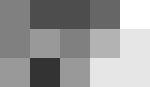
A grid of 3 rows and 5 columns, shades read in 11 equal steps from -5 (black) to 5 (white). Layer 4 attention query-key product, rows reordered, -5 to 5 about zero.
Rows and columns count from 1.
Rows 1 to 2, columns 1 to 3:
0 -2 -2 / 0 1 0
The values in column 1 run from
0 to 1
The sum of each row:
0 7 7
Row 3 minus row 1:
1 -1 3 5 -1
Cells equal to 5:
1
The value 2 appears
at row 2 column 4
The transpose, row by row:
0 0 1 / -2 1 -3 / -2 0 1 / -1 2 4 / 5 4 4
